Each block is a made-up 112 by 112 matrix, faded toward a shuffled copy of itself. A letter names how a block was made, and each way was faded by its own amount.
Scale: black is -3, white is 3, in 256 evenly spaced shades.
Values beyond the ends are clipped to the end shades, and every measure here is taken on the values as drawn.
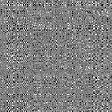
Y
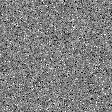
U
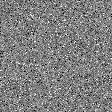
U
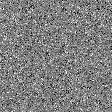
U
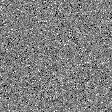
U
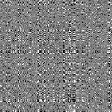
Y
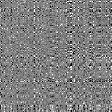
Y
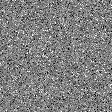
U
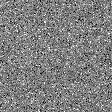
U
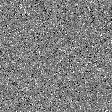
U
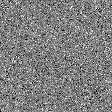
U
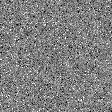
U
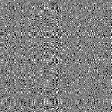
Y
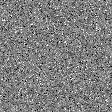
U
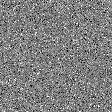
U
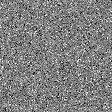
U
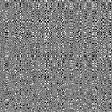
Y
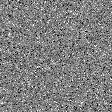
U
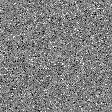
U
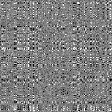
Y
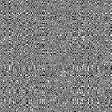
Y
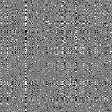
Y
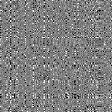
Y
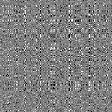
Y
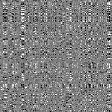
Y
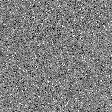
U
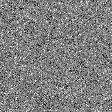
U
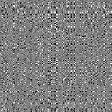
Y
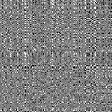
Y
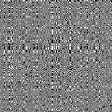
Y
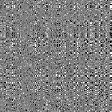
Y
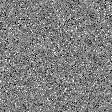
U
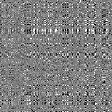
Y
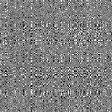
Y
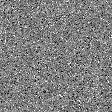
U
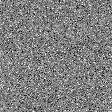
U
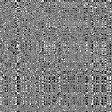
Y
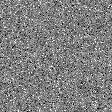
U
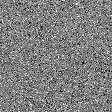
U
